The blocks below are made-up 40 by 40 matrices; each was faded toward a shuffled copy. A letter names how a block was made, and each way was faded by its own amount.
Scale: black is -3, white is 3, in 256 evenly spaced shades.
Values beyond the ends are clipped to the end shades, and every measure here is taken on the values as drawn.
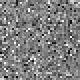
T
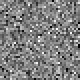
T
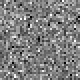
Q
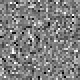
T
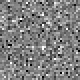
T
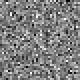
Q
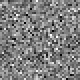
Q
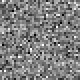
Q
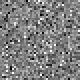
T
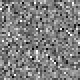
T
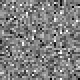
T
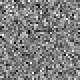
Q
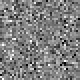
T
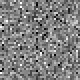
T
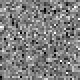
T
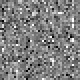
T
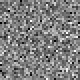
Q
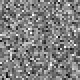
Q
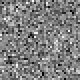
Q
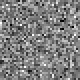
Q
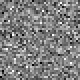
Q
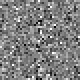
T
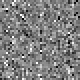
T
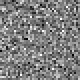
Q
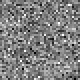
Q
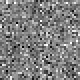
T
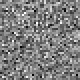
Q
